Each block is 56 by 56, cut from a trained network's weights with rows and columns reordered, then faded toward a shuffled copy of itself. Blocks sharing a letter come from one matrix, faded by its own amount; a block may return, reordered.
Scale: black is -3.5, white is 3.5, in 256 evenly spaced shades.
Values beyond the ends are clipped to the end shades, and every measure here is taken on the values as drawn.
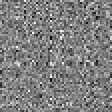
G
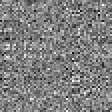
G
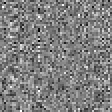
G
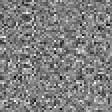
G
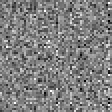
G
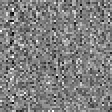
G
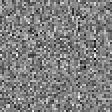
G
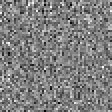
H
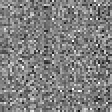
H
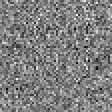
G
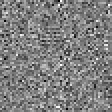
H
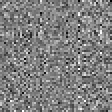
G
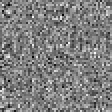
G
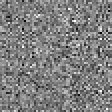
G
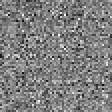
H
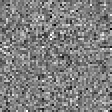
H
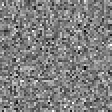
H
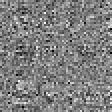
H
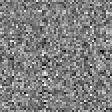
G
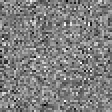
G
